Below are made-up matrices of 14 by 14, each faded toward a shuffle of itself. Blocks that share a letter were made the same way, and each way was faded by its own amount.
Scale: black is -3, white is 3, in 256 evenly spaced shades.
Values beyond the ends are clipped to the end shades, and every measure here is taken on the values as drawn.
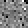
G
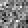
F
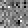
G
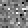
G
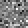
F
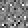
G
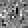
G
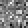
G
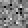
G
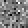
F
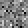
G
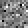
F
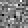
F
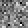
F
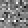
F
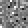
G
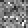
G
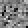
G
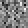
F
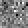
G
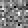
F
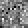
G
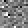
G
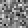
F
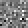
G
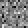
G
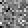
F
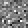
G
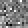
G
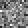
F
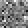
G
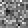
F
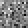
F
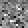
F
